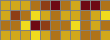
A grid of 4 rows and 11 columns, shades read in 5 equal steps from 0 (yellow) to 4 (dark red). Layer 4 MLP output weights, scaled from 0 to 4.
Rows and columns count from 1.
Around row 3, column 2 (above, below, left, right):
3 1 2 0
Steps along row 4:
same same down up up down same up same down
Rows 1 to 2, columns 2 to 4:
1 1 2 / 3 2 0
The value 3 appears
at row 1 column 5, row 2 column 2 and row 3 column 5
